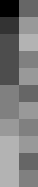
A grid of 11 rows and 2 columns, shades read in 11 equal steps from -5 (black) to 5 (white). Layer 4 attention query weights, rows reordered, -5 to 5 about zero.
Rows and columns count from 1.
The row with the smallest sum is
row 1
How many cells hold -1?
3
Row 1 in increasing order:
-5 -1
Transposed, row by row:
-5 -3 -2 -2 -2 0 0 1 2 2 2 / -1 1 2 0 1 -1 1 0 1 -1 0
